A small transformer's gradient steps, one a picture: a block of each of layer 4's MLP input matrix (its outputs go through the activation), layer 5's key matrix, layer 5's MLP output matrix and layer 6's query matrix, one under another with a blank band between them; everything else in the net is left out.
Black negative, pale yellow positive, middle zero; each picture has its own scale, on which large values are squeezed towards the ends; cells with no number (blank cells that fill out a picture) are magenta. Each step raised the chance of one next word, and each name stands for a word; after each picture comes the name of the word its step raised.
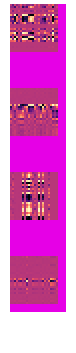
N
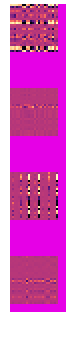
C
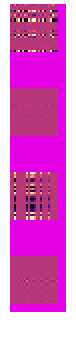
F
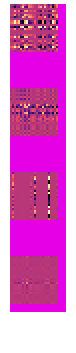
C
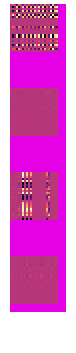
N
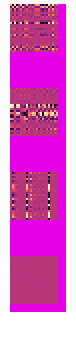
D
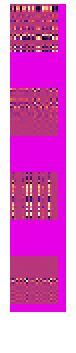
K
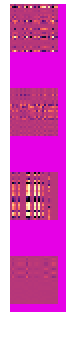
K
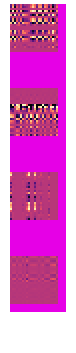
N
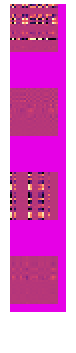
D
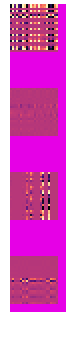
F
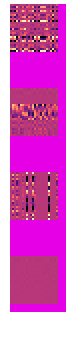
F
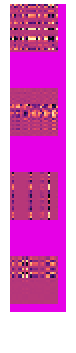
D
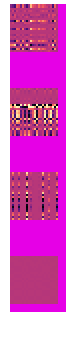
F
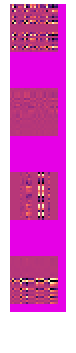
K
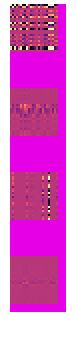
C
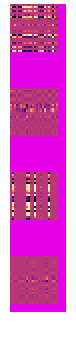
K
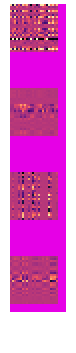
D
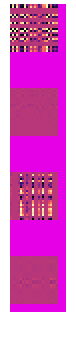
N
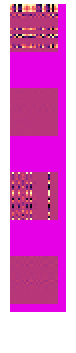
F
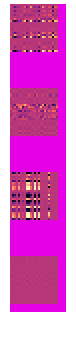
D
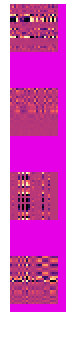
F
